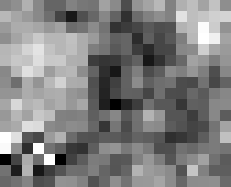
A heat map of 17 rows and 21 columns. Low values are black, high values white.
Stripes: none. Ninth with the lowest average: centre. Mirror symmetry: none. Odd rows or columns: none. Odd patch: rougher, in the bottom left. Roughest part: bottom left. Histogram: bell-shaped. Grain: blotchy.
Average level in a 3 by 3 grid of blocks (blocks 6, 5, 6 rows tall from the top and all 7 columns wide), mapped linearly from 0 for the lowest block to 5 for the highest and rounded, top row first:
5 1 4 / 5 0 1 / 2 1 1
